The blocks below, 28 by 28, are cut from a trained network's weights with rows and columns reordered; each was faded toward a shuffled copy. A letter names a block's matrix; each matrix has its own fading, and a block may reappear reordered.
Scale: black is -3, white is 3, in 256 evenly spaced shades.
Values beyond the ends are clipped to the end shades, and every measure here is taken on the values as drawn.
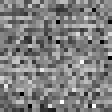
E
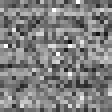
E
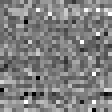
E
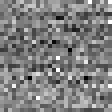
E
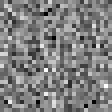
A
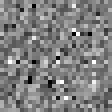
A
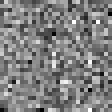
A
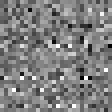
A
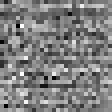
E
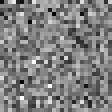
A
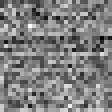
E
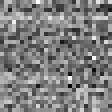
E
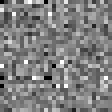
A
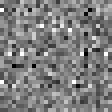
A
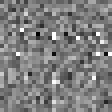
A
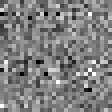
A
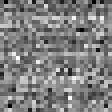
E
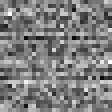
E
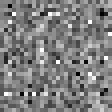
A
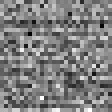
E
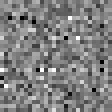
A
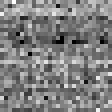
E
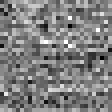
E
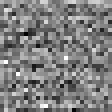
E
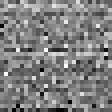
E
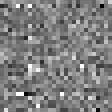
A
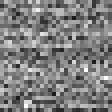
E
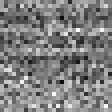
E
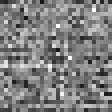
E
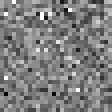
A
